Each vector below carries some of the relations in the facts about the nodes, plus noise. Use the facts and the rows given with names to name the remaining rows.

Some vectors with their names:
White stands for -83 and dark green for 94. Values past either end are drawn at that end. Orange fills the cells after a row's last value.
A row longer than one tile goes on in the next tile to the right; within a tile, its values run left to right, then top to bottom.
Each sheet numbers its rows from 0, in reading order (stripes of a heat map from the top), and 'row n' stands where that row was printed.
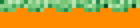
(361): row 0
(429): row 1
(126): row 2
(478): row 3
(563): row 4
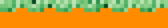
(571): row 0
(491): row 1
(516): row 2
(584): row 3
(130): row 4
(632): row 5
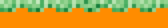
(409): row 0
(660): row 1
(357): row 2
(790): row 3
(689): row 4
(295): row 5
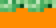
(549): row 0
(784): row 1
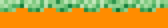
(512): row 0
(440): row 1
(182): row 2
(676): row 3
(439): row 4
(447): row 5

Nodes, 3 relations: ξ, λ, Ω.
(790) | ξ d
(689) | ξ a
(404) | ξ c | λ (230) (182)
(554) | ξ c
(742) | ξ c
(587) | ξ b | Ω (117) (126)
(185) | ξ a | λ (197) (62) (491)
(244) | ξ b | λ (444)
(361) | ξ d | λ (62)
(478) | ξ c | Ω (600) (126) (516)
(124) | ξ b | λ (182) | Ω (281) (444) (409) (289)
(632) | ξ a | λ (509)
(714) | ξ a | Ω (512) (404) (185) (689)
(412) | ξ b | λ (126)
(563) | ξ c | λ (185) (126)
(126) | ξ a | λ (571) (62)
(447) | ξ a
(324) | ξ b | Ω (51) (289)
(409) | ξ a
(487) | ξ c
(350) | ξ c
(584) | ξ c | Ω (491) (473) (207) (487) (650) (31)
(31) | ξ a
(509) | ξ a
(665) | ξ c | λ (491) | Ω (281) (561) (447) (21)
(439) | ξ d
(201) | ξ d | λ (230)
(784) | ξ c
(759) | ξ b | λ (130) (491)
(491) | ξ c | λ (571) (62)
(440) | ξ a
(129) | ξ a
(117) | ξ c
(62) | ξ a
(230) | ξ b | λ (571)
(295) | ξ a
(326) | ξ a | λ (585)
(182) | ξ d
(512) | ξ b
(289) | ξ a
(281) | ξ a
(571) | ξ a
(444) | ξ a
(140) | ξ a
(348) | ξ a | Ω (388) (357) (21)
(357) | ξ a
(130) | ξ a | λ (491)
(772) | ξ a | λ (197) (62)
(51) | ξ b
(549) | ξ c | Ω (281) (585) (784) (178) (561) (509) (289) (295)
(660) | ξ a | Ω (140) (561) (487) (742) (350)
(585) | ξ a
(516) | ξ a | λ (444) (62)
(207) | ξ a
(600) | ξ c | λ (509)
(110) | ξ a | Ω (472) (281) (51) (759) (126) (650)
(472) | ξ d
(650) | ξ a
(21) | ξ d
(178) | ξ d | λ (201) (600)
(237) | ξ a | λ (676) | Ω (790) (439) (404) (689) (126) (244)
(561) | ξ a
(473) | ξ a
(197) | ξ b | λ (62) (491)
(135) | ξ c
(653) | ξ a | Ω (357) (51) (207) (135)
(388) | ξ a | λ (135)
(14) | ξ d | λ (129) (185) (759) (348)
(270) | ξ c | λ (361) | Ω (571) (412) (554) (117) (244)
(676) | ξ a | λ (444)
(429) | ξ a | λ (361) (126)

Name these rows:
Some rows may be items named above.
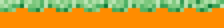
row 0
(512)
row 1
(571)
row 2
(561)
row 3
(512)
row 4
(689)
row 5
(126)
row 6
(714)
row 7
(21)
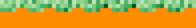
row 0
(185)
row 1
(759)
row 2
(110)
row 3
(135)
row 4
(487)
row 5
(51)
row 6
(653)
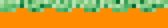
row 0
(230)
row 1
(472)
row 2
(130)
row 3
(714)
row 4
(665)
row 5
(178)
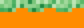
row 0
(689)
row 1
(14)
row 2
(185)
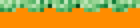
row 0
(444)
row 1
(270)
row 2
(135)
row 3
(51)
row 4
(201)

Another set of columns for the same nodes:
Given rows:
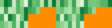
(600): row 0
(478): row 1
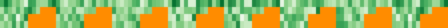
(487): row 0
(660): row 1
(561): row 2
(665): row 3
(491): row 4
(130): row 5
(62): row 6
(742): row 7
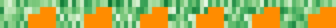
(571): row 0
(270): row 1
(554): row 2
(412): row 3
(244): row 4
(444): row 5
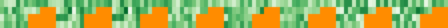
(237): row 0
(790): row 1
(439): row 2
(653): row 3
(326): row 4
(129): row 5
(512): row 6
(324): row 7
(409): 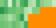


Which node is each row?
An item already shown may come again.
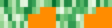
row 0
(563)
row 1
(230)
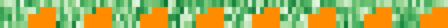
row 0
(126)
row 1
(185)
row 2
(478)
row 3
(361)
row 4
(759)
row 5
(587)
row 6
(429)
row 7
(676)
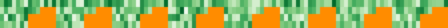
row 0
(600)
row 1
(491)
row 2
(404)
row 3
(14)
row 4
(348)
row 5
(270)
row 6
(653)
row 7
(784)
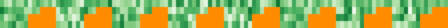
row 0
(444)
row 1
(549)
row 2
(516)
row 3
(230)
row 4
(135)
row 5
(444)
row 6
(472)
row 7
(178)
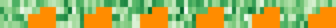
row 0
(110)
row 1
(21)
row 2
(197)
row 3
(201)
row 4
(412)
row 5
(348)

